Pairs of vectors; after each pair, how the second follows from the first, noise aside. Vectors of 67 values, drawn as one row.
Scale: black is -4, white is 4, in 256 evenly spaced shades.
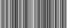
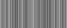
shrunk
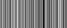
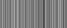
shrunk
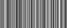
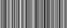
wrapped around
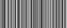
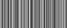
wrapped around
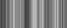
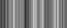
copied
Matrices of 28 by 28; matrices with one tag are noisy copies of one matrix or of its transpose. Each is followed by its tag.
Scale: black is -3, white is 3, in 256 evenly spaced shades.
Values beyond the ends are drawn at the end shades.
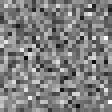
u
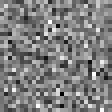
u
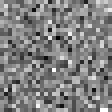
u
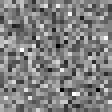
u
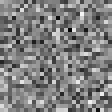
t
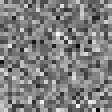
t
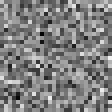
t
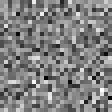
t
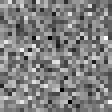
u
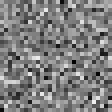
t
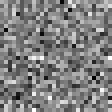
t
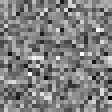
t
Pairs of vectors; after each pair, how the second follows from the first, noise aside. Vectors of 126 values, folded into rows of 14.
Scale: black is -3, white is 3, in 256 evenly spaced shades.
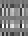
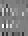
partly zeroed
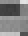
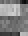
negated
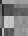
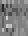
partly zeroed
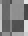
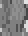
partly zeroed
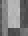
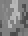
partly zeroed
